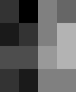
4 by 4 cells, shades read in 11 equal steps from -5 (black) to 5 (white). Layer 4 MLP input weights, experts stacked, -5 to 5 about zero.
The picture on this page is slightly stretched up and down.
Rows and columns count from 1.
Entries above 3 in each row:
0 0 0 0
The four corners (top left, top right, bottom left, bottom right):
-3 -1 -3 0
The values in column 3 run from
0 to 1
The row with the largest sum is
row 3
